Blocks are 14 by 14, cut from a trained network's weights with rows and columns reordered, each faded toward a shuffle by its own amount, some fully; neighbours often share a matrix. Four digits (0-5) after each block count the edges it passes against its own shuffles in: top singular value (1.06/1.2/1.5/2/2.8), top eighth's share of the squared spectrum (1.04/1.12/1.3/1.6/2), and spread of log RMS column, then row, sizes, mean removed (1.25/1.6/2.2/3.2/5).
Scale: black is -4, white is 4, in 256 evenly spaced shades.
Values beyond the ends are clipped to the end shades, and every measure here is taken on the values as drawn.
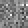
2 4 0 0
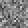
0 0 0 0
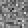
0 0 0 0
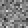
0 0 1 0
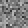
0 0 0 0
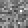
0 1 0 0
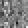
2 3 0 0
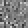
1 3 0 0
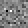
1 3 0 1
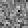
1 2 0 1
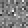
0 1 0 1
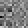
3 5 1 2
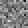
0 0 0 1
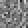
2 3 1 0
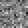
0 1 0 0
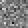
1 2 0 1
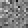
2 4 1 0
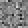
2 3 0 0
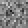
1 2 0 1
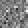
1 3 1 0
